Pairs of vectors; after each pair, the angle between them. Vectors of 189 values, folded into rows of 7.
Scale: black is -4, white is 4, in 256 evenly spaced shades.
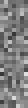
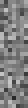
nearly opposite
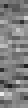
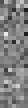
orthogonal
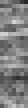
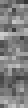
nearly parallel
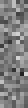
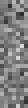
partly aligned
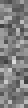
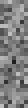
nearly opposite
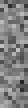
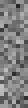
orthogonal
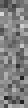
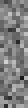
partly aligned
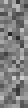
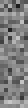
partly opposed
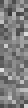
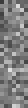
orthogonal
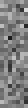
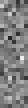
partly aligned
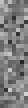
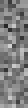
orthogonal
